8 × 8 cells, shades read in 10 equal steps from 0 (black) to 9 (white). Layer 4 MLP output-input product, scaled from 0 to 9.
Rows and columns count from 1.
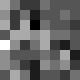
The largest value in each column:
9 6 6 5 6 4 6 4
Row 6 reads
5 3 3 3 4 3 6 1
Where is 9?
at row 5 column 1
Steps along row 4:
up same down up down same down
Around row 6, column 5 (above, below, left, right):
6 5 3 3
